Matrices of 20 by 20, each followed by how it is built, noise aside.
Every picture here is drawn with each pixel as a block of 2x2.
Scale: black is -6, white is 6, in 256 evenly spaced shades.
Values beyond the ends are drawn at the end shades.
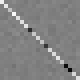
diagonal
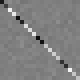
diagonal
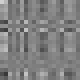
low rank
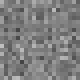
low rank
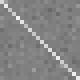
diagonal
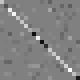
diagonal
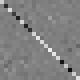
diagonal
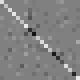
diagonal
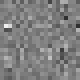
low rank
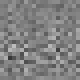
low rank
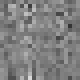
low rank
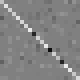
diagonal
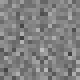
low rank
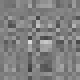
low rank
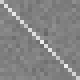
diagonal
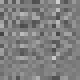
low rank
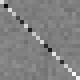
diagonal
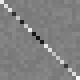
diagonal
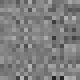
low rank
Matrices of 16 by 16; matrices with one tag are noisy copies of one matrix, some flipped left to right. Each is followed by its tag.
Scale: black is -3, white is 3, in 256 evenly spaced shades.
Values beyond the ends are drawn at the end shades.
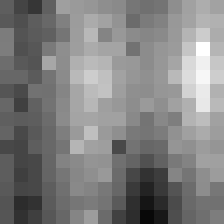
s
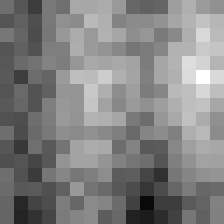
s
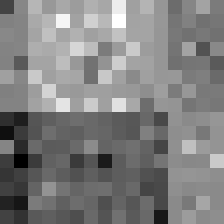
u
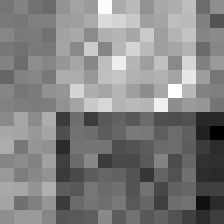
u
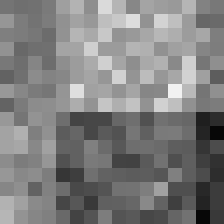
u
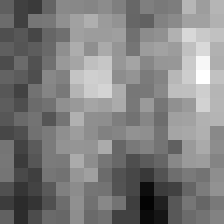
s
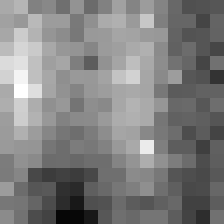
s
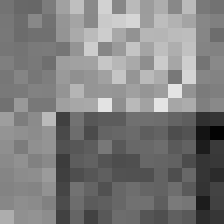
u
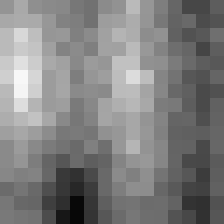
s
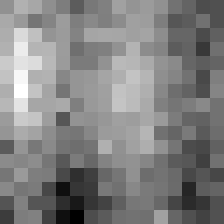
s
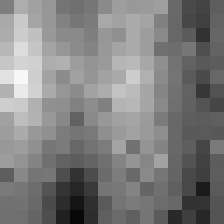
s
